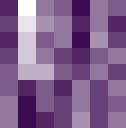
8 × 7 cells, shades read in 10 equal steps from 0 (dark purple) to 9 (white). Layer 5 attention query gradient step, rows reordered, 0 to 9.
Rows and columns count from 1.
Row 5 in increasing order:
2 2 3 3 4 6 6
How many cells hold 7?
2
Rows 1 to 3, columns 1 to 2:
1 9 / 2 8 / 1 7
